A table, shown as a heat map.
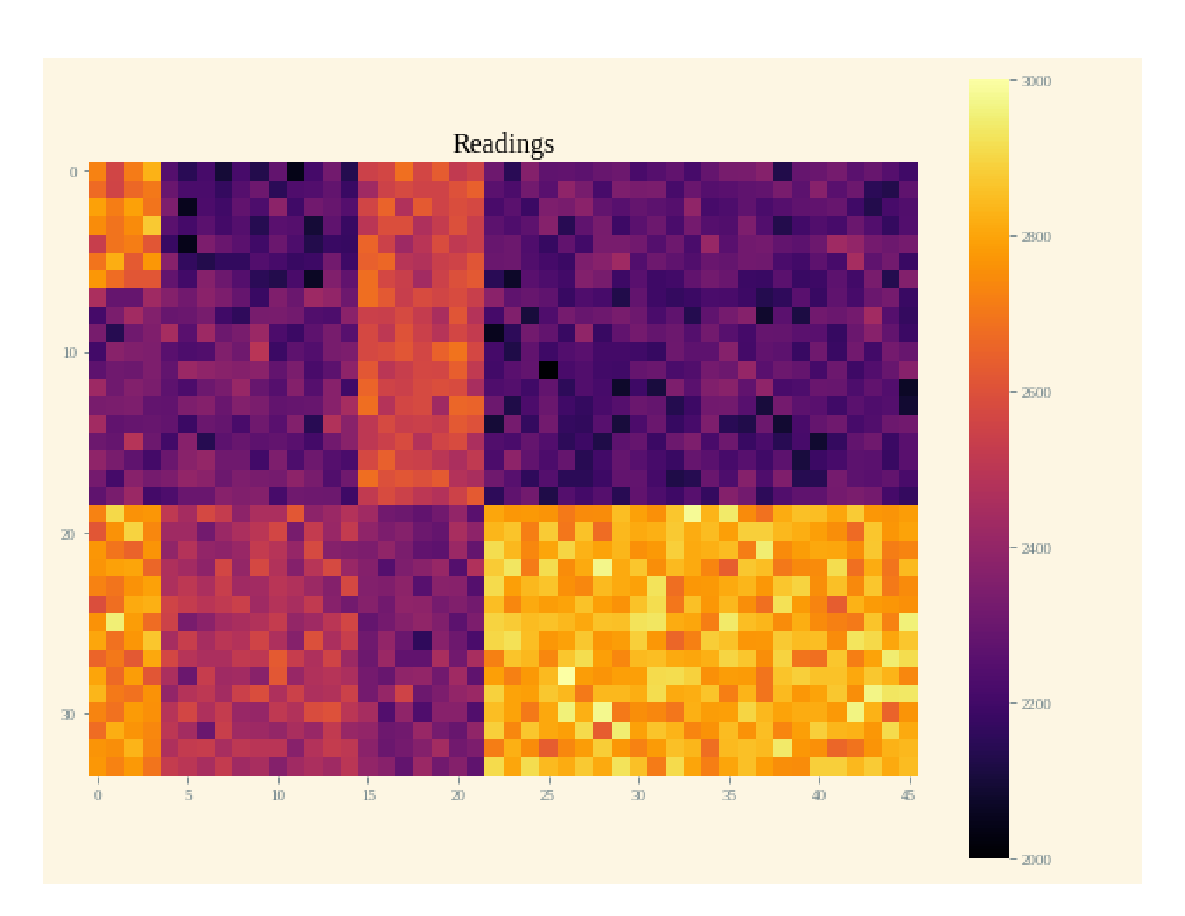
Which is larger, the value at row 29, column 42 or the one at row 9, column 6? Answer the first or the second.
the first
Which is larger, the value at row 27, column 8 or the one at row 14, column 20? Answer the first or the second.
the second
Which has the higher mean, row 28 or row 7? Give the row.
28
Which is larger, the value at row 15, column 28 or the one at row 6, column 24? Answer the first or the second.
the second
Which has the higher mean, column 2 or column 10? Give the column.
2
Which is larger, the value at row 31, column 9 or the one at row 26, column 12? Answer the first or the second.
the second
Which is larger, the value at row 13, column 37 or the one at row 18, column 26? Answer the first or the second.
the second
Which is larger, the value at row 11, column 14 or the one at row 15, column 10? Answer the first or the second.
the first
